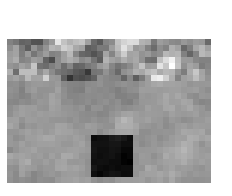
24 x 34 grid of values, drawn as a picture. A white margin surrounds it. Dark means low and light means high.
Odd patch: lower, in the bottom middle. Seam: horizontal, 30% of the way down, the bottom part calmer. Ninth with the lowest average: bottom middle. Stripes: none. Grain: blotchy.
